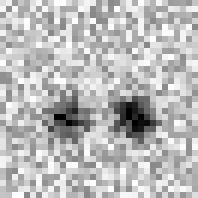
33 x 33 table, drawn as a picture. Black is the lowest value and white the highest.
Slope: none. Dips: two. Seam: none. Odd rows or columns: none. Average level on the scale: 70%. Histogram: skewed, a long tail of low values.
